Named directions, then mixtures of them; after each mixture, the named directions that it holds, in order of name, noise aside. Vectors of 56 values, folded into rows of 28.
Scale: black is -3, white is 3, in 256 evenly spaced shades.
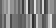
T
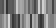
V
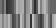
T, V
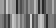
V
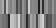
T, V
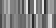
T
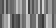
T, V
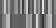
T, V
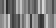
V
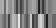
V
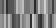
T, V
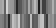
V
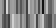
T, V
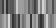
V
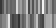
T, V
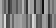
T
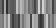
V
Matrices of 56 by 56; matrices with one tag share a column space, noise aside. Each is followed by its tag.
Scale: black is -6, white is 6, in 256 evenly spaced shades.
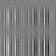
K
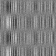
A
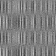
A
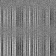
K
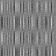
A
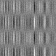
A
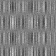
A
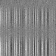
K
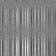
K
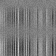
K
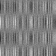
A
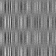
A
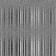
K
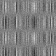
A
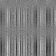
K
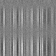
K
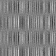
A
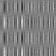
A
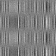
A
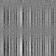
K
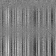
K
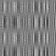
A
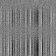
K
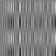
A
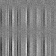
K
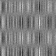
A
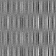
A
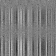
K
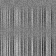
K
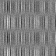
A
